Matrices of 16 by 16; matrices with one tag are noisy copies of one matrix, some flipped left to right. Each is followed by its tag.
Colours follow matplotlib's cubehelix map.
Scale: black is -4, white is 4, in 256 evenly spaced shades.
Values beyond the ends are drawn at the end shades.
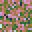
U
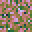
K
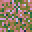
K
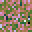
U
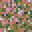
K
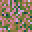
K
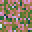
U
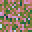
U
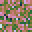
U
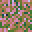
K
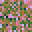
U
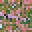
U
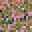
U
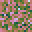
K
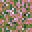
K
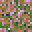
K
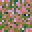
K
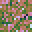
U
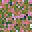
U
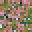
U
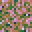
K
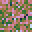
U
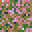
K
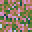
U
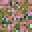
U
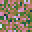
U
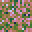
K
